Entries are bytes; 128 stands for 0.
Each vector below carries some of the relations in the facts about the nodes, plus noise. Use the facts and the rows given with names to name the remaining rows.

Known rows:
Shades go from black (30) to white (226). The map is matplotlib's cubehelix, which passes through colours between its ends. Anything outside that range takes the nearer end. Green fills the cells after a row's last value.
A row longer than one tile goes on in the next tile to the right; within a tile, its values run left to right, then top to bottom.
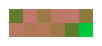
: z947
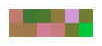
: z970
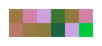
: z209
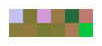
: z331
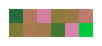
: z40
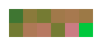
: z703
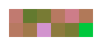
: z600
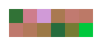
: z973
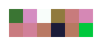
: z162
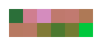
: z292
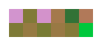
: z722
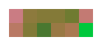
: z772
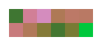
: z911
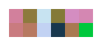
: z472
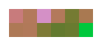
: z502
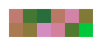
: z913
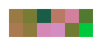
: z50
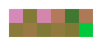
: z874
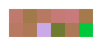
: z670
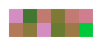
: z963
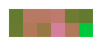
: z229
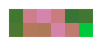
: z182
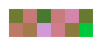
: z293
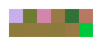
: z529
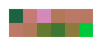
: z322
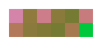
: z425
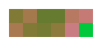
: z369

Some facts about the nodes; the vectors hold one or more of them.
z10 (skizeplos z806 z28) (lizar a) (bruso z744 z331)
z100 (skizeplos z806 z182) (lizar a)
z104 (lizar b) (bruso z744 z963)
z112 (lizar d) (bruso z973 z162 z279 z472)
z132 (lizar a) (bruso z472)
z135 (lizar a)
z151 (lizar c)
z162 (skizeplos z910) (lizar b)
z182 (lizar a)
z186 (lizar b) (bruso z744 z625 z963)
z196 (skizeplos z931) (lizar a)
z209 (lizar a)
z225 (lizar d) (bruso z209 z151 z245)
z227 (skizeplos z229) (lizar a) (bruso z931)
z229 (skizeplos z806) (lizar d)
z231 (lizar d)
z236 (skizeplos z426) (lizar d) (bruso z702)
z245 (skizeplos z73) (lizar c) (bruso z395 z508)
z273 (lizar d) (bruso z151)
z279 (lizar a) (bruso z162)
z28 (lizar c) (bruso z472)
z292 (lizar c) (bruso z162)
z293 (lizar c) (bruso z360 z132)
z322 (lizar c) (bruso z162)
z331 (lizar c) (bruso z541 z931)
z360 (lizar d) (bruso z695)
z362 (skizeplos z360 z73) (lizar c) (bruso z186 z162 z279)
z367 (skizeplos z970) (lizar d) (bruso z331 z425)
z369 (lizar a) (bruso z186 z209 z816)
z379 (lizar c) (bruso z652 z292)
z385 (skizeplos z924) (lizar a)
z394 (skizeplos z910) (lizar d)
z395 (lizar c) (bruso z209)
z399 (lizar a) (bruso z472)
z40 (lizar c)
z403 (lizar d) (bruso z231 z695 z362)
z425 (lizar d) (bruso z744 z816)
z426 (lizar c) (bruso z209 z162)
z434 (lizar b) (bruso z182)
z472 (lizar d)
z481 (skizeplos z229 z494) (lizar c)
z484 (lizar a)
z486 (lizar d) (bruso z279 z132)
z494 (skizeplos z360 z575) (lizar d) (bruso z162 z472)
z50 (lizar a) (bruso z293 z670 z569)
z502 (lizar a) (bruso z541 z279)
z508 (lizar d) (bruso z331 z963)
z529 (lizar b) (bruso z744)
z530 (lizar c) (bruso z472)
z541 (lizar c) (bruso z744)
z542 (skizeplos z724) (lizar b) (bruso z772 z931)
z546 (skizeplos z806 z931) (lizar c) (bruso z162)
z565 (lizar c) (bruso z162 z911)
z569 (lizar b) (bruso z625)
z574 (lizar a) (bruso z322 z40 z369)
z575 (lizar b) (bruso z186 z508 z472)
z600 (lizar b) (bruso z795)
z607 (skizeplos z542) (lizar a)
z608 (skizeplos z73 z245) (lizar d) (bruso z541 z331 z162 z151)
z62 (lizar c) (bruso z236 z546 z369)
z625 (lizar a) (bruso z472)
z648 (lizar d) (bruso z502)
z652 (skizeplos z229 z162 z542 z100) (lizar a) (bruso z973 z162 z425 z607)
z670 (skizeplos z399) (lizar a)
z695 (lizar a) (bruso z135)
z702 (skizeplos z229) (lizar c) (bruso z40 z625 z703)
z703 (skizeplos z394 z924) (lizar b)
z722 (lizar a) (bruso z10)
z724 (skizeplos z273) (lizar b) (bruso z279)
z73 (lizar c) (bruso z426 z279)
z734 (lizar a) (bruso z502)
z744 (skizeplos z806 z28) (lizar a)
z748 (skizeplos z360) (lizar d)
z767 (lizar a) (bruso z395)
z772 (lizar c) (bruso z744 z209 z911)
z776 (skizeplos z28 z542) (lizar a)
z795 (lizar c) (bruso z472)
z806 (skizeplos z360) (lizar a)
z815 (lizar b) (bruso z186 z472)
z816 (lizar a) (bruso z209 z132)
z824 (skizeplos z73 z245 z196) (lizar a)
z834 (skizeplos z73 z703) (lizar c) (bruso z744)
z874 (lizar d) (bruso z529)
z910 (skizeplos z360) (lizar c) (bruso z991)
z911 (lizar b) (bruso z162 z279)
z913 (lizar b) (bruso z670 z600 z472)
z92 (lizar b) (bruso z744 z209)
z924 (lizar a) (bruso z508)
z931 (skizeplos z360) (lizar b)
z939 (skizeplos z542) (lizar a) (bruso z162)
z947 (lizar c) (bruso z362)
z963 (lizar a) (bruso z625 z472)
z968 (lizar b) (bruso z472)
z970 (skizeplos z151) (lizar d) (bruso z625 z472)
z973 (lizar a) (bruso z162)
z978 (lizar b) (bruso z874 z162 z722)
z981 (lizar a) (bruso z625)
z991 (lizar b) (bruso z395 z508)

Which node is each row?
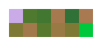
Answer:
z834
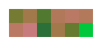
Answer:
z652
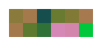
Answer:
z225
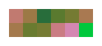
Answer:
z991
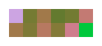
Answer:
z508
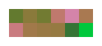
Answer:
z112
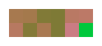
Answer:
z816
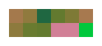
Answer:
z910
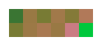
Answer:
z236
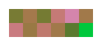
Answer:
z486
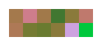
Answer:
z395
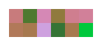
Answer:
z625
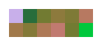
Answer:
z104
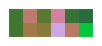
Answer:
z434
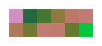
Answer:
z575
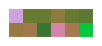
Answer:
z367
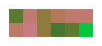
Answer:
z362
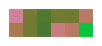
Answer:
z92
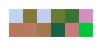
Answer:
z744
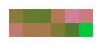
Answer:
z494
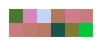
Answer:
z279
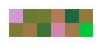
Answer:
z227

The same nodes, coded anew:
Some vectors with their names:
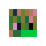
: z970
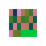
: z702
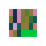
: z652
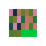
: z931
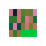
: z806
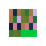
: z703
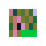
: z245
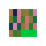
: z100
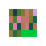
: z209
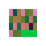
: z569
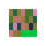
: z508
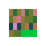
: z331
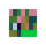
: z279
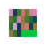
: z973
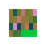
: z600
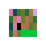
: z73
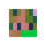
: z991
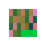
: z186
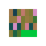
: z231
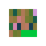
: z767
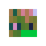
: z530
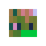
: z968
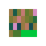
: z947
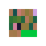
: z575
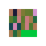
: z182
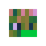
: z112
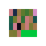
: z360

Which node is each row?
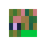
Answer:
z502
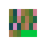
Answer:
z227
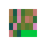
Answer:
z744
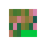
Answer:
z425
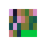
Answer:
z939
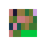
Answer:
z273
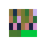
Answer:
z385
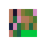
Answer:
z607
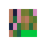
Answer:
z776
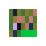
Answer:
z151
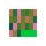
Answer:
z10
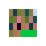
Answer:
z924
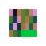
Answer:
z162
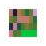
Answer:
z542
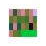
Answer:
z963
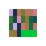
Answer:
z546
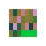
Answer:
z670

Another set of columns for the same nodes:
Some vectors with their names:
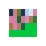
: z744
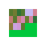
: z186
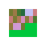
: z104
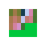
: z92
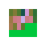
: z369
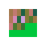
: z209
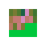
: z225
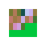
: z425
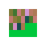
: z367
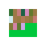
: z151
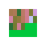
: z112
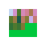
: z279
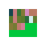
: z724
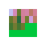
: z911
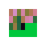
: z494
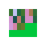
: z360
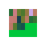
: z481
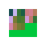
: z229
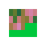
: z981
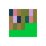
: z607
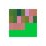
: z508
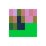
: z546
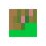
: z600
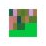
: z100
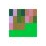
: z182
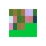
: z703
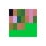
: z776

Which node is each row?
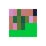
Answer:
z73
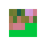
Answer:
z331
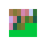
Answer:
z385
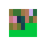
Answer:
z824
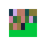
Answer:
z28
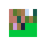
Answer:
z834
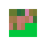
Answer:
z767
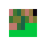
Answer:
z245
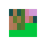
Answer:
z702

